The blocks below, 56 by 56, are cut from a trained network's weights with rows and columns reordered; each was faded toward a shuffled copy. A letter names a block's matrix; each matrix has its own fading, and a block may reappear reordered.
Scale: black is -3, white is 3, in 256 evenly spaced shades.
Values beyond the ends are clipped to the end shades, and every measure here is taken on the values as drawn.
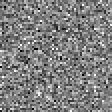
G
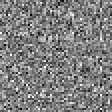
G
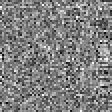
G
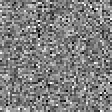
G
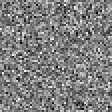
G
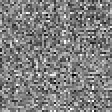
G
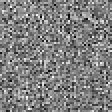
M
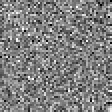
G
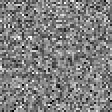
M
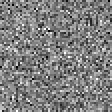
G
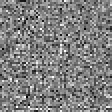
M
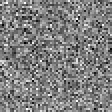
G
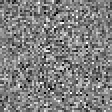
G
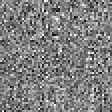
G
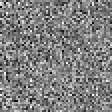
M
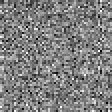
G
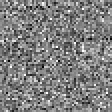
M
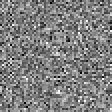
G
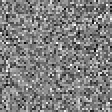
G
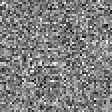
M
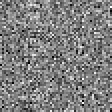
G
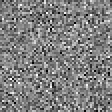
G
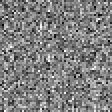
G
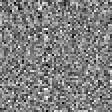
G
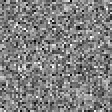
M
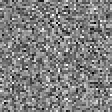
G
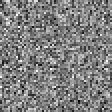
M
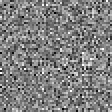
M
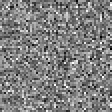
G
